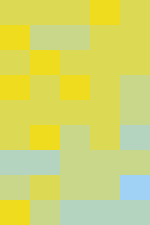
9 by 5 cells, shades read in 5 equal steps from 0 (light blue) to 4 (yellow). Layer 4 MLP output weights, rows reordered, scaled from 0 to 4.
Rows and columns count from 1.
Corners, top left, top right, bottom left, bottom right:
3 3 4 1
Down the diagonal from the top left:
3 2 3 3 2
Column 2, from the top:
3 2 4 3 3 4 1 3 2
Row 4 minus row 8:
2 0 2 1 2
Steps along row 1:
same same up down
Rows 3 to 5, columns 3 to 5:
3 3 3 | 4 3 2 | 3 3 2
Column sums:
27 25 22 24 17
